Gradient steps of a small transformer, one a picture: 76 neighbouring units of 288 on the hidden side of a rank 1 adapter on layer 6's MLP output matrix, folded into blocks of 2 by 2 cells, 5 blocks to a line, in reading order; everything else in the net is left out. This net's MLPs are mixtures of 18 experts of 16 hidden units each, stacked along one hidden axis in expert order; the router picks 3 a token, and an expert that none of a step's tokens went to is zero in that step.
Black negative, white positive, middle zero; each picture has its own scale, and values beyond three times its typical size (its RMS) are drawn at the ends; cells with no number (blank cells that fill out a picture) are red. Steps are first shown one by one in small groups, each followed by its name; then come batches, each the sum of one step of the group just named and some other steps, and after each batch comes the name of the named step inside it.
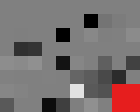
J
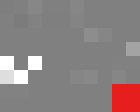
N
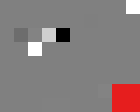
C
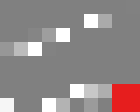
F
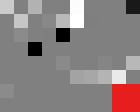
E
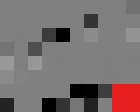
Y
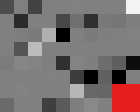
J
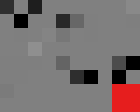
C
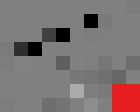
J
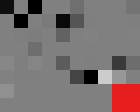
E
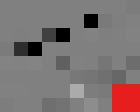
J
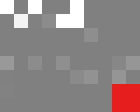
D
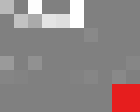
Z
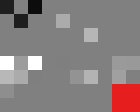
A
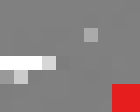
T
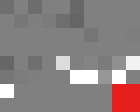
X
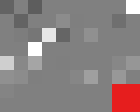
A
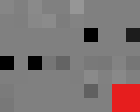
X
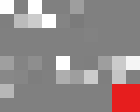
A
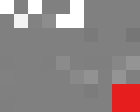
D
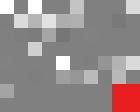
D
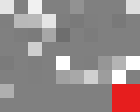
Z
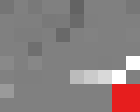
X
